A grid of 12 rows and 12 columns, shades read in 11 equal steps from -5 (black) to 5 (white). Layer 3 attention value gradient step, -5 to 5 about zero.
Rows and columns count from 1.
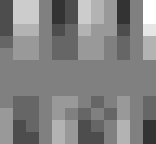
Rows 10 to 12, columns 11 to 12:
0 -1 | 0 -3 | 0 -3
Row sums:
7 7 5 2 3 0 0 0 -1 -2 -3 -5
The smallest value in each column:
-2 -2 -2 0 -3 -2 -2 -2 -1 -3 0 -3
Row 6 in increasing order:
0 0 0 0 0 0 0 0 0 0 0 0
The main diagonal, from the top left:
-2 3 2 0 -1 0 0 0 0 1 0 -3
